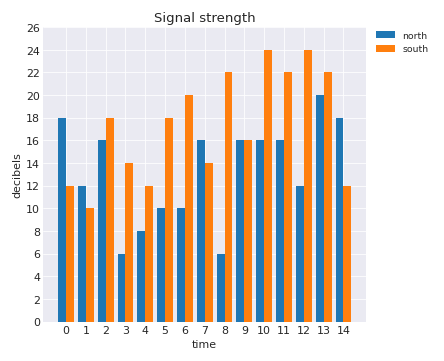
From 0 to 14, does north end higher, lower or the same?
the same
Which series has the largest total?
south
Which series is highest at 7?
north
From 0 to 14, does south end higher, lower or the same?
the same
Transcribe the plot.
Title: Signal strength
x-axis: time, ticks 0 1 2 3 4 5 6 7 8 9 10 11 12 13 14
y-axis: decibels, ticks 0 2 4 6 8 10 12 14 16 18 20 22 24 26
Legend: north, south
Values:
north: 18 12 16 6 8 10 10 16 6 16 16 16 12 20 18
south: 12 10 18 14 12 18 20 14 22 16 24 22 24 22 12
